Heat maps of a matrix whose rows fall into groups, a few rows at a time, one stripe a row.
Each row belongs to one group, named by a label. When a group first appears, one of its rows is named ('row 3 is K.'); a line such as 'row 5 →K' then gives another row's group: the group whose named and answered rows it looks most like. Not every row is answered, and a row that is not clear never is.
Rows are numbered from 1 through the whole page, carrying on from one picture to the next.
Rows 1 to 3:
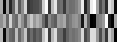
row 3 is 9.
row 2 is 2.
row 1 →9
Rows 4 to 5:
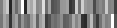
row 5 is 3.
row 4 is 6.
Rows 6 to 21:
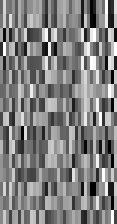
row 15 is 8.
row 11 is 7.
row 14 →6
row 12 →6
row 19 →2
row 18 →3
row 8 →9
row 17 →7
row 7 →2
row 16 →8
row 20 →7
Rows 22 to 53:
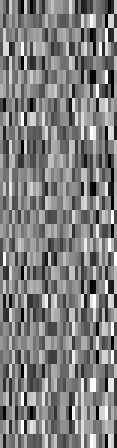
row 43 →9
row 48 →8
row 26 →8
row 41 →8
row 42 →2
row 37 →3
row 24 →2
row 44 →8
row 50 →6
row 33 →8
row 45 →3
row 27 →2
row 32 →8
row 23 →9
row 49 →9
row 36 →7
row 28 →7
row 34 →7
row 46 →7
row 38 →7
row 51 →3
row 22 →8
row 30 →6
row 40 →2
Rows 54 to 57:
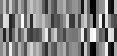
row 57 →2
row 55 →6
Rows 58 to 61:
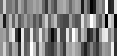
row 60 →3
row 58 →2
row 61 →3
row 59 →9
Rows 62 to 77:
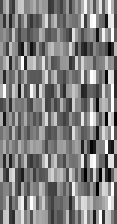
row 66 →6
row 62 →6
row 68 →3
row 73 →9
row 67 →9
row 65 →8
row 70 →9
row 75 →3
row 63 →9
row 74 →8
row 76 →6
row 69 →3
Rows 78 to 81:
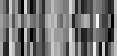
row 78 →8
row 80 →8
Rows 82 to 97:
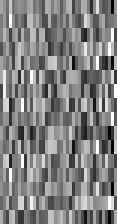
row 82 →7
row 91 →8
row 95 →7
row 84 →3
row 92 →7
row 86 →7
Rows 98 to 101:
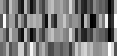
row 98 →8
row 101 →6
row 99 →2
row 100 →8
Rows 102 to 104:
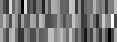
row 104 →8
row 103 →3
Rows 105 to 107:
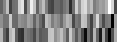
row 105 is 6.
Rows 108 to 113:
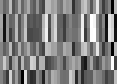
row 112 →3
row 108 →7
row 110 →9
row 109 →9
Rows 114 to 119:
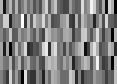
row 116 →7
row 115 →6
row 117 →9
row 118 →7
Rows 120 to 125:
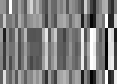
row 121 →2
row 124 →9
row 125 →2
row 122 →9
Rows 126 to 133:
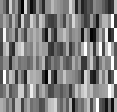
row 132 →6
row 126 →8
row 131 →2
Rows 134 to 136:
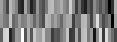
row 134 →8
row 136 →6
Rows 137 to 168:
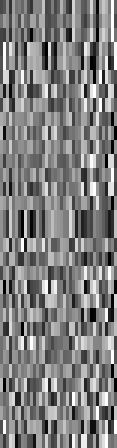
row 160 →8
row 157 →9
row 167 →2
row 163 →7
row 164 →9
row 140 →2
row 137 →3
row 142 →6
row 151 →7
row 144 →6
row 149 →3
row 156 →6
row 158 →7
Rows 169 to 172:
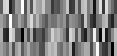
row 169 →6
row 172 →7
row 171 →8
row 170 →2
